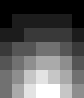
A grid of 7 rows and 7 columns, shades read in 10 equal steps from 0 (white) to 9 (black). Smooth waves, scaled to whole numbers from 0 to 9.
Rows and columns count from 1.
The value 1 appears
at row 6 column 4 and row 7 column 3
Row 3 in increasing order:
7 7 7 7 8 8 8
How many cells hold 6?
5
